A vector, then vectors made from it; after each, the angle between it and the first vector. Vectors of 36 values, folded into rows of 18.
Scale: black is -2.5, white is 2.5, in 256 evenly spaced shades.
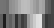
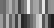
partly aligned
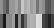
nearly parallel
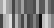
partly opposed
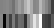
nearly parallel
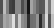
partly opposed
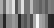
partly aligned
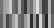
orthogonal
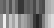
nearly opposite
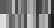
orthogonal
